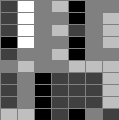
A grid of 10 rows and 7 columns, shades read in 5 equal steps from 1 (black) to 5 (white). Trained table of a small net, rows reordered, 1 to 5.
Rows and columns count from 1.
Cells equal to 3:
22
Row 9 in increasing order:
1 2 2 2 2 3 4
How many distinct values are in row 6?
2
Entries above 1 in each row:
6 6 7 5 6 7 6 6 6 5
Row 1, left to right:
2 5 3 4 1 3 3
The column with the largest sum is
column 2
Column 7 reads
3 4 4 4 3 4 4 4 4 2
